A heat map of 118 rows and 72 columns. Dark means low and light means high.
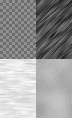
The table splits into 2 rows of 2 panels. Panel 1,1: middling, checkered. Panel 1,2: low, slanting up to the right. Panel 2,1: very high, streaked across, faint in contrast. Panel 2,2: high, smooth, faint in contrast.
